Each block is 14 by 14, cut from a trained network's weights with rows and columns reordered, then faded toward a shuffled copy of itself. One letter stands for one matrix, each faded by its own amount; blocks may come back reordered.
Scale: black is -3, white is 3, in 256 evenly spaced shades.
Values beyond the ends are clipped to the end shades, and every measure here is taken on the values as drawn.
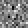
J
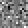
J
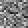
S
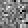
J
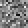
S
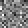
J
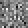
J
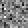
J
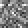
S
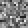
S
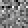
S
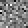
J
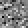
J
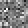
J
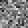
S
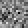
J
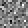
J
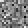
J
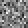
J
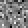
J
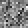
S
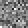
S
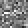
S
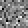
J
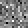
J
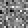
J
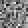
S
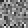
S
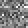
S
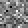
J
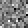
J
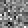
J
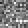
S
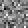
J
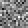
S
